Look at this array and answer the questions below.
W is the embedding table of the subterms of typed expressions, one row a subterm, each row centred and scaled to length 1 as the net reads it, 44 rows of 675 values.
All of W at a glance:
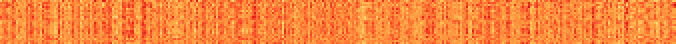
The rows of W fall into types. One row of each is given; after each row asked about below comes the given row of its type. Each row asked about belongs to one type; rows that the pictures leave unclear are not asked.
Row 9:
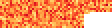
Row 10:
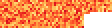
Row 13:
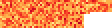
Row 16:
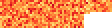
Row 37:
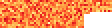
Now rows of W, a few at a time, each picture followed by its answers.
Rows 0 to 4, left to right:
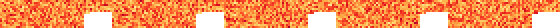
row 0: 37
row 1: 37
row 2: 13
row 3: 13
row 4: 10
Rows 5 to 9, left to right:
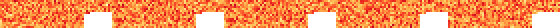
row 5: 10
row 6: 13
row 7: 13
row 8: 13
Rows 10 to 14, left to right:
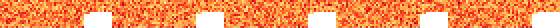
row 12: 37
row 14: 16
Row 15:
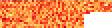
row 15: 13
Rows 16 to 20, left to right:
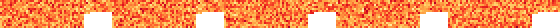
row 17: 16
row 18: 13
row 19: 9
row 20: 37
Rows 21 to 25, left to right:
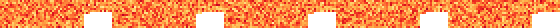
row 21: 9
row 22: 37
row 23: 37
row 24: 10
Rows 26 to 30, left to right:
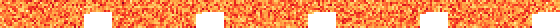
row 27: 16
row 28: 9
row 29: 10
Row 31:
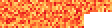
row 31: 10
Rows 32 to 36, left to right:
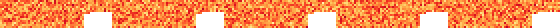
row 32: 10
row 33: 10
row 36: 9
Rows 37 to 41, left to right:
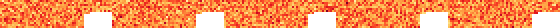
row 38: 9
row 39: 13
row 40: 16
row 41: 13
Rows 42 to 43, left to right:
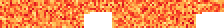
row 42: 9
